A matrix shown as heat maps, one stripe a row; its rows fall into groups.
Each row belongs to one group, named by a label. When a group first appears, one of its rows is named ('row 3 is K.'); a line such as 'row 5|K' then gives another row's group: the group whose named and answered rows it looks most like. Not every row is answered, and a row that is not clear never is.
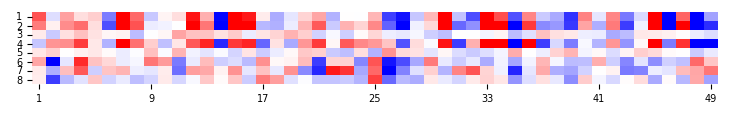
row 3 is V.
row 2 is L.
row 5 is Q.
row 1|L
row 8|V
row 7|V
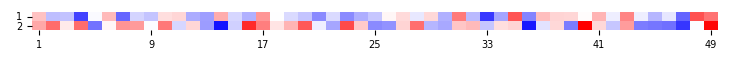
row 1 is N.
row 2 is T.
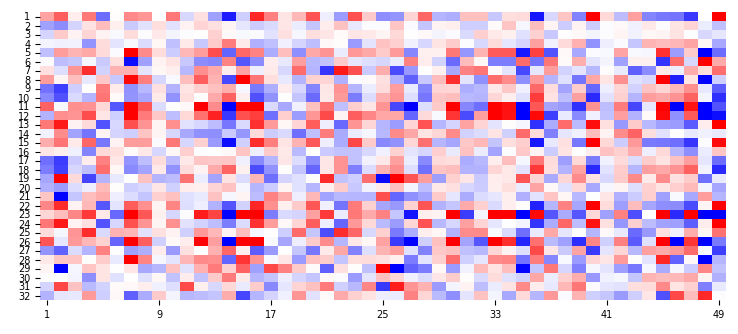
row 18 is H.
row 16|N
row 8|L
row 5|L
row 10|H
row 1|T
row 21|V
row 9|H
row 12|L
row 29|V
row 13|T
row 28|L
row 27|H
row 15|T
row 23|L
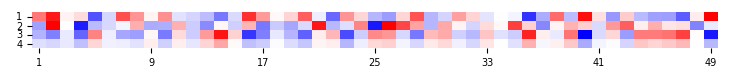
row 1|T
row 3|H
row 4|H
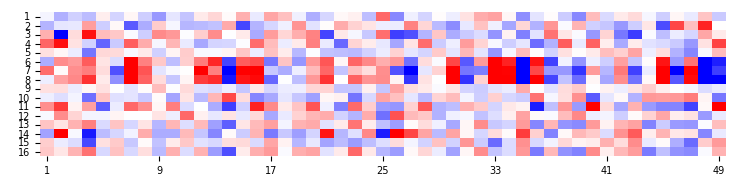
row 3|V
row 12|Q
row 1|V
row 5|N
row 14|Q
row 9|Q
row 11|T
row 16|T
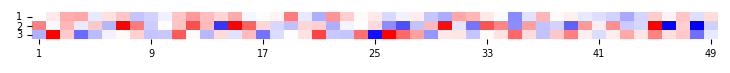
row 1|V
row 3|Q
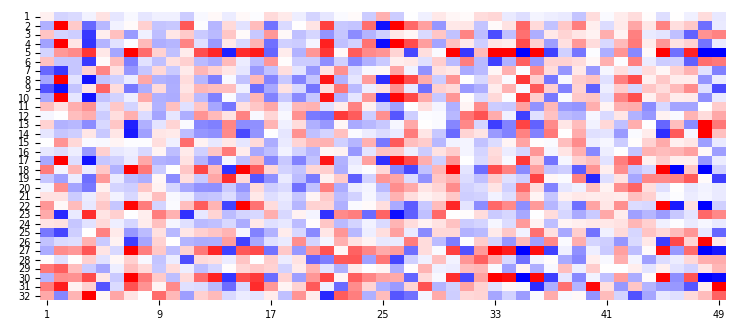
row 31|T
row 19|H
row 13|N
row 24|Q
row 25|H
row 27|L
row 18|L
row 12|V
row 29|T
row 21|Q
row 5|L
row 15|Q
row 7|H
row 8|Q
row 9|H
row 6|N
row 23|V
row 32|V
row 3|N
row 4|Q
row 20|Q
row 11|T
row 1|V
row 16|H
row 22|L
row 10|Q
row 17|Q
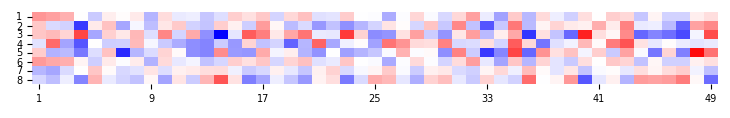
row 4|Q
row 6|T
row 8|H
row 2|N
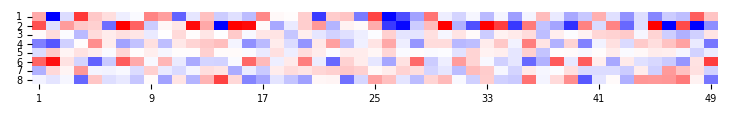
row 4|H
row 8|H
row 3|N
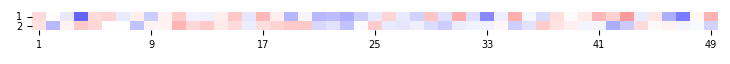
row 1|N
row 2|V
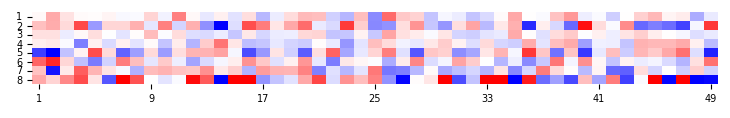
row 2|T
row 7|V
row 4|H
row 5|H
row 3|Q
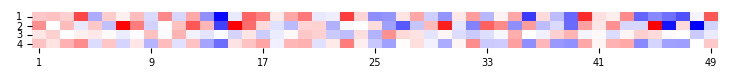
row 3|Q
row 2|L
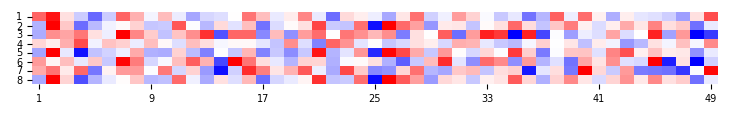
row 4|V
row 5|Q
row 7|T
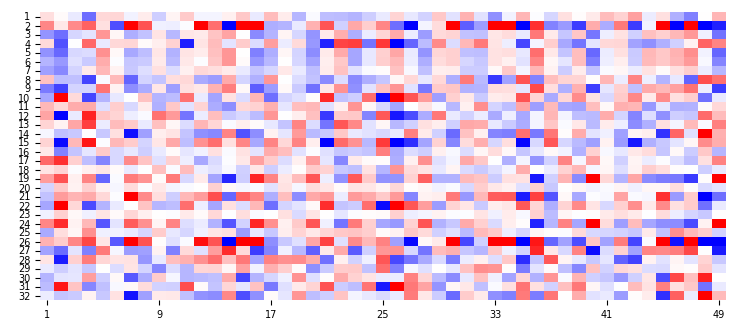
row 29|V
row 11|T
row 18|Q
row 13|V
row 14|N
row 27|H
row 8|N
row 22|Q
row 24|T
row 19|T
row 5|H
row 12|V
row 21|L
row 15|V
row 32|N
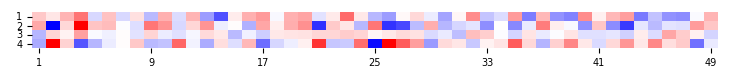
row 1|T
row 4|Q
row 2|V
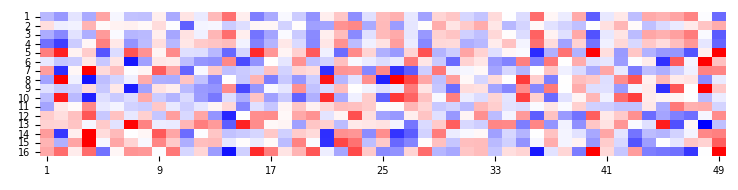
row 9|N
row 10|Q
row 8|Q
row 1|H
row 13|L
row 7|V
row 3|H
